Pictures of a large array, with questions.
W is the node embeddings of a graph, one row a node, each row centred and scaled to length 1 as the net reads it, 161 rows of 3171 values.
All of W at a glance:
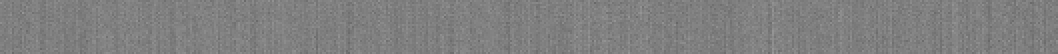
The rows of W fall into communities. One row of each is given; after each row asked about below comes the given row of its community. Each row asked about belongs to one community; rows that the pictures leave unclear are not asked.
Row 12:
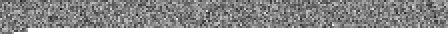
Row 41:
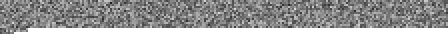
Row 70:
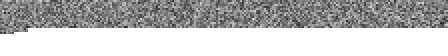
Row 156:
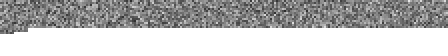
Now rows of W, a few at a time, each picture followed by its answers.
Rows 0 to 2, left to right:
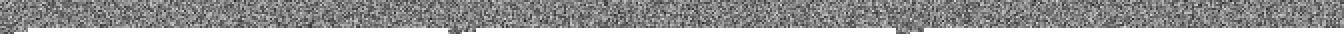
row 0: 156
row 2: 41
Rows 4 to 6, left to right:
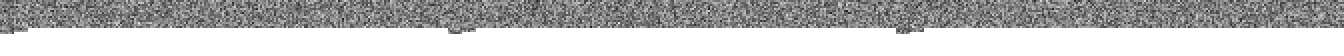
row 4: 41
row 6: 156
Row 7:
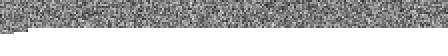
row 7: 70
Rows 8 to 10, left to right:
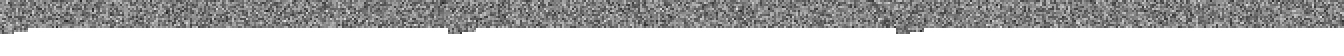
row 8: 70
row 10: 156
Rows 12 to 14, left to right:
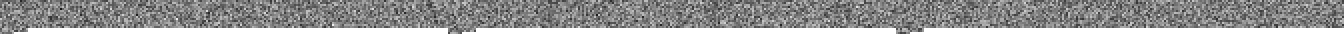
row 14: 41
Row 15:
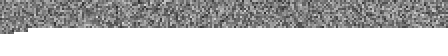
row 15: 70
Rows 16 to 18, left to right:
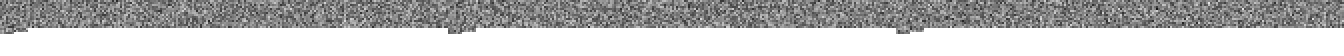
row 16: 41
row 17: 70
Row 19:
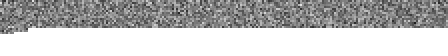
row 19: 12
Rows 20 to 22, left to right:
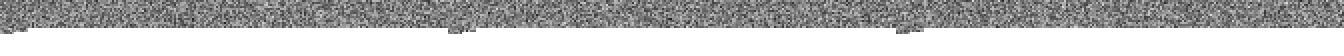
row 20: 41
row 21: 156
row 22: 12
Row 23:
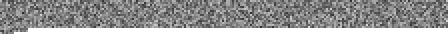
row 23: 12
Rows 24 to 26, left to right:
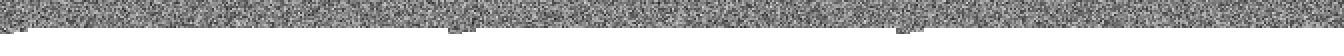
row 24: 41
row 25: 156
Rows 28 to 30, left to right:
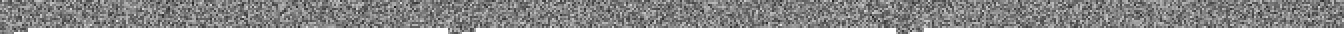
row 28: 70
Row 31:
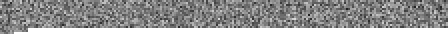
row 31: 41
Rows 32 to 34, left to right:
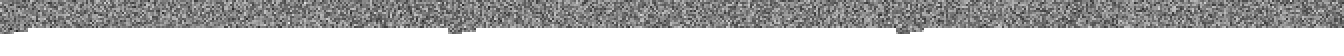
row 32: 12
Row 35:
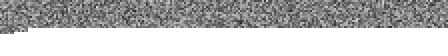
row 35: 156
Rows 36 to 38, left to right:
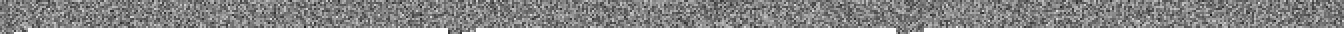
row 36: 41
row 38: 12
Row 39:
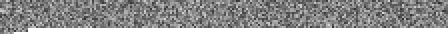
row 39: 12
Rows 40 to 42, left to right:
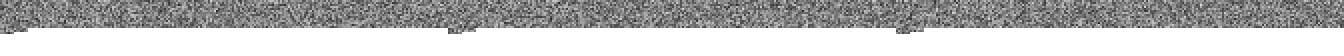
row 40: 41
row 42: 156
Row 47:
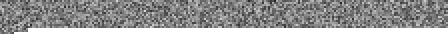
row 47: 12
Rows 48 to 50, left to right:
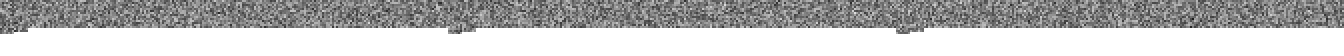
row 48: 12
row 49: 12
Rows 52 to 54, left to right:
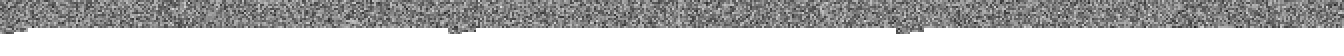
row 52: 41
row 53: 70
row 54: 156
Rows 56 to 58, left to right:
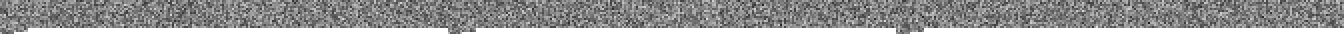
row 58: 41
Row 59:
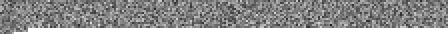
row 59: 12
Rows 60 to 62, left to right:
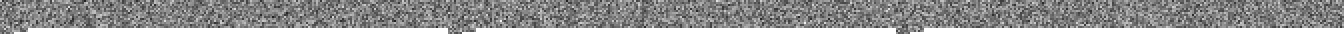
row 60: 41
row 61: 41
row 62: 156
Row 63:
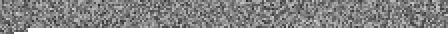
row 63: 12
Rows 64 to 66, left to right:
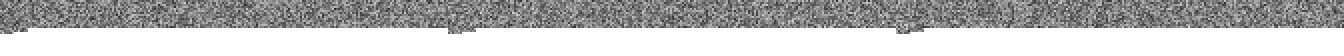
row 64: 41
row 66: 70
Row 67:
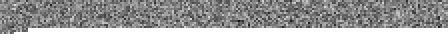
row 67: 156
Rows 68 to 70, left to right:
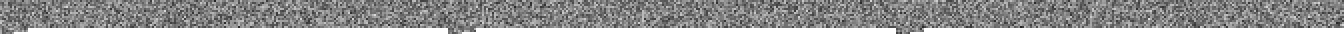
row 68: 70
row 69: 41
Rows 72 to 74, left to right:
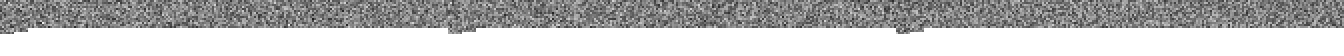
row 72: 41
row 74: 12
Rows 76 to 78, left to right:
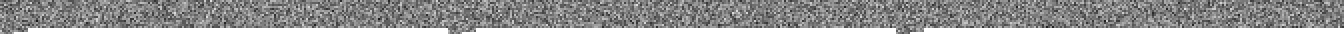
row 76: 41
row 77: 70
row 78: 156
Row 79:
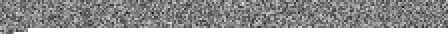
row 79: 12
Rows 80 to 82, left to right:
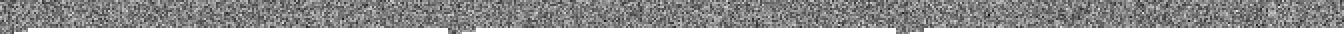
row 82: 70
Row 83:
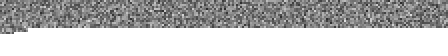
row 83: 41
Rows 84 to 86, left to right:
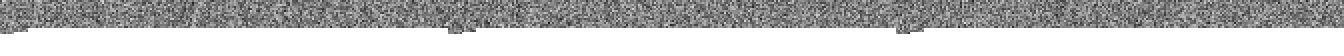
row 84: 70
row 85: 41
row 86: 12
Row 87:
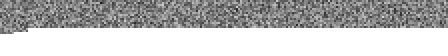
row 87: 12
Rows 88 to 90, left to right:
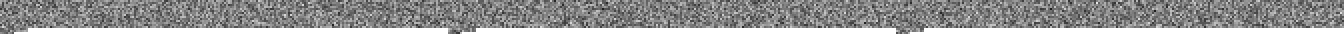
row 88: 41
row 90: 70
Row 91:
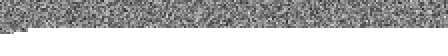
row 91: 41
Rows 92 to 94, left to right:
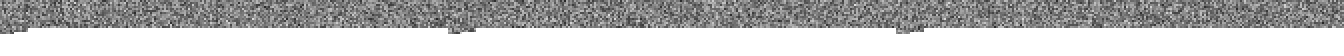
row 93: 41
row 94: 70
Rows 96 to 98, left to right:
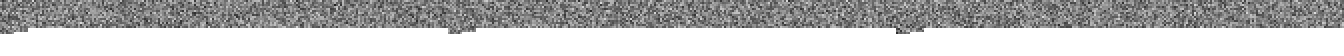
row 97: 70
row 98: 41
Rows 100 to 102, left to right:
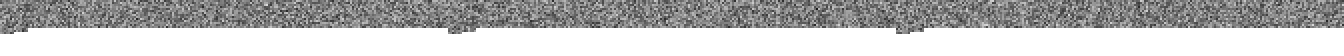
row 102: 70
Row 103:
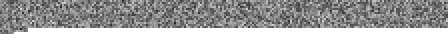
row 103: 41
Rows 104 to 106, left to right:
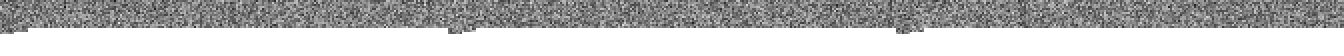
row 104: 12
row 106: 156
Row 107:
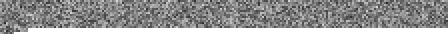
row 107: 156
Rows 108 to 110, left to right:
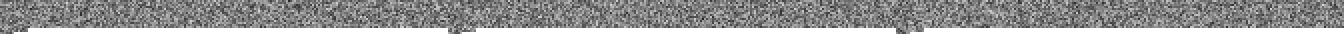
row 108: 12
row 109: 12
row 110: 41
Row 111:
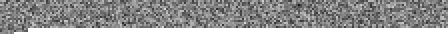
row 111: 156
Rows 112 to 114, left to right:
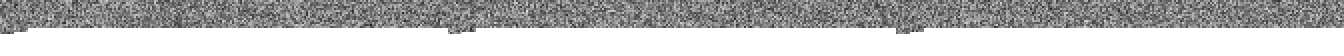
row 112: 41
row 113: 12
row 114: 12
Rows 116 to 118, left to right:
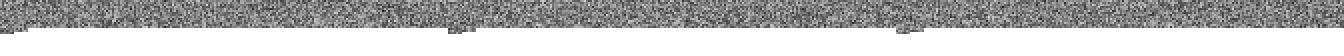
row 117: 156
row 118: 12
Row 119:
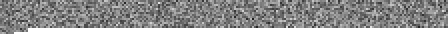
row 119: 41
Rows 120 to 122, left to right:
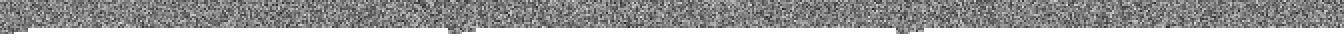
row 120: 156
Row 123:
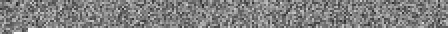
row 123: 41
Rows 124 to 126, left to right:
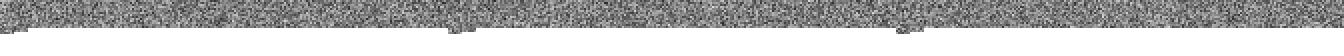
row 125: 41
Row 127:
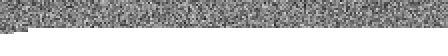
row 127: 41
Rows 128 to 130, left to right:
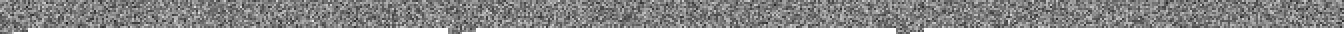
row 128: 12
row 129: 41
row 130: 70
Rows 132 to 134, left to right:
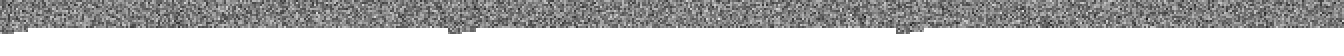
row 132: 70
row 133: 12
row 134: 156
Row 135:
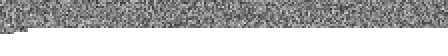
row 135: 41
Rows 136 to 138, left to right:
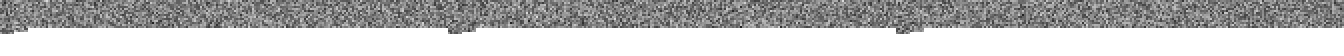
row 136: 156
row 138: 156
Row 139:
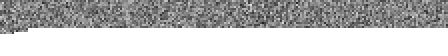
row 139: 70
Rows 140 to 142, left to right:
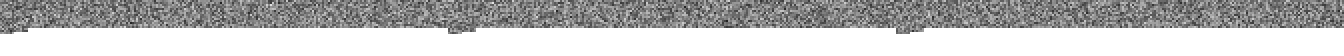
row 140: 12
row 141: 156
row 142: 12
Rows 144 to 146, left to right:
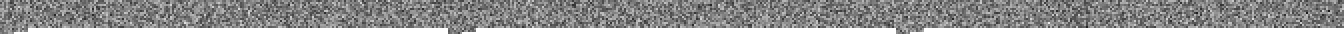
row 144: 70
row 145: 12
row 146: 41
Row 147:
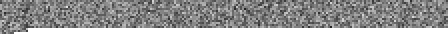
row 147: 70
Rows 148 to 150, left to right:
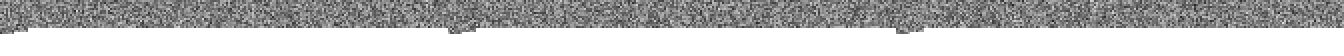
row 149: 70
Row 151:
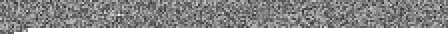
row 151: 12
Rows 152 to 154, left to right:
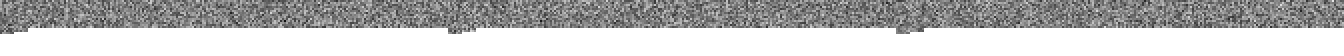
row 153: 156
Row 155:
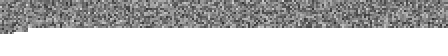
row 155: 156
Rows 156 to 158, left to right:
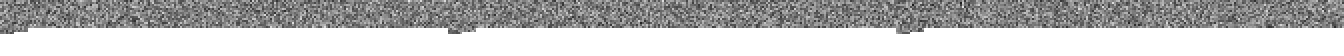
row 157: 12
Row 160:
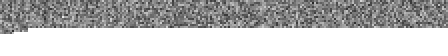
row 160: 70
